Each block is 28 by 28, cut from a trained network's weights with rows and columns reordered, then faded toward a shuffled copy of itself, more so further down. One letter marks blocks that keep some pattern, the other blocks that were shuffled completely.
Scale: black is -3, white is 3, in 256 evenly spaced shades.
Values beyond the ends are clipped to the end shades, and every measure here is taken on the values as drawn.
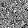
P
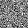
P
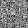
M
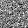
P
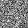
P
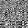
M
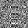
M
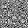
M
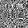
M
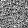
P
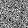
P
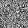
M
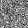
P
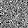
P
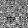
M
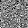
M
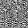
M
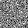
P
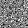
P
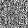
M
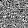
P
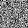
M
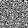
M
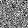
P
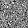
P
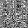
M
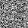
M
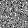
P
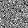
P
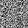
M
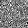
M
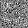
M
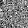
M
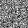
P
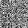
M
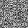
M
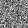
P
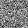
P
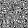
M
